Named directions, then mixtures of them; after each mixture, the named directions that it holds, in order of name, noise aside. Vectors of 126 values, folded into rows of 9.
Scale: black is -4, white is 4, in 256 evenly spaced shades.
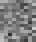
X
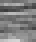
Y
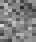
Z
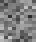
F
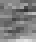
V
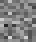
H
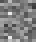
H, Y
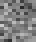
Z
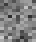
F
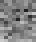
F, V, X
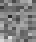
F, Y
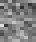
H, Y, Z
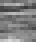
Y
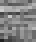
F, Y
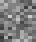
F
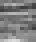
Y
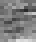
V
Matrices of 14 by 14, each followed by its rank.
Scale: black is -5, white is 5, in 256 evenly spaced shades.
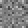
three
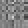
two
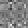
three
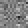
three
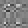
two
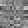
three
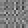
two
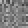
three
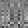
two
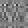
two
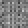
three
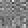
three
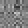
two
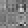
two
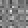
two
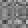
two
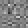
three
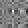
two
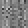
three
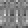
two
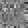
three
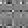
two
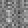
three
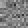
three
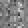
three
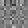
two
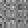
three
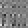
two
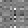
two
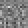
three
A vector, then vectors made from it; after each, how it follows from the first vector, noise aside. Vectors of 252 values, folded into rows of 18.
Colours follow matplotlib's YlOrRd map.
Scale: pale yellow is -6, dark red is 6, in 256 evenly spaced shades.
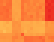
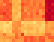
scaled up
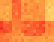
negated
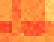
negated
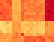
scaled up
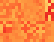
sign-scrambled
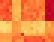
scaled up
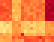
scaled up
